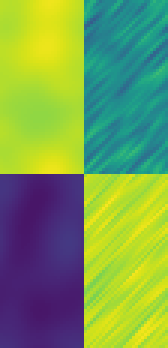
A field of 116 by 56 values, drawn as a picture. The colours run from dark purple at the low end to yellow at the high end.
The table splits into 2 rows of 2 panels. Panel 1,1: very high, smooth, faint in contrast. Panel 1,2: middling, slanting up to the right. Panel 2,1: very low, smooth, faint in contrast. Panel 2,2: very high, slanting up to the right, faint in contrast.
